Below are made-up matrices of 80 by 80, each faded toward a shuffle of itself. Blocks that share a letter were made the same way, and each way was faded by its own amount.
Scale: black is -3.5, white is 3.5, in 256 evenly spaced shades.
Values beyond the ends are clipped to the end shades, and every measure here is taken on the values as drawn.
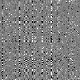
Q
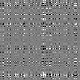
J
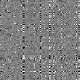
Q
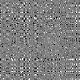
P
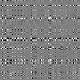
J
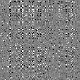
Q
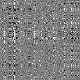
Q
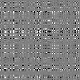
J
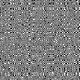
P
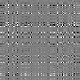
J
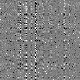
Q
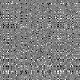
P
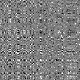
P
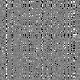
Q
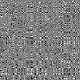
P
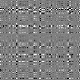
J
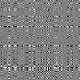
J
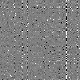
Q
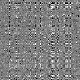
Q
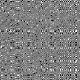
P
